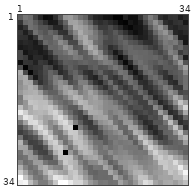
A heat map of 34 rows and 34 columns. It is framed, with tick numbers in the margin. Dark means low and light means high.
Lone odd cells: 2, each lower than its neighbours. Mirror symmetry: none. Grain: diagonal, down to the right. Slope: up to the bottom.
